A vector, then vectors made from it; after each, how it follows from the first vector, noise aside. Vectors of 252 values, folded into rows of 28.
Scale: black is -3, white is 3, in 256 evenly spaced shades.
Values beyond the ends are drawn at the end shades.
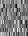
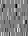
partly zeroed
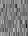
shrunk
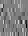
partly zeroed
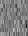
shrunk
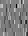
partly zeroed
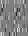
partly zeroed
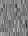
shrunk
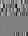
partly zeroed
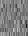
shrunk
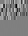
partly zeroed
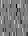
partly zeroed
